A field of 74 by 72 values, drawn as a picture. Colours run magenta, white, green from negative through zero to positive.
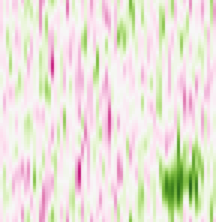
Bumps: one, in the bottom right. Grain: streaks running down. Ninth with the highest average: bottom right. Mirror symmetry: none.
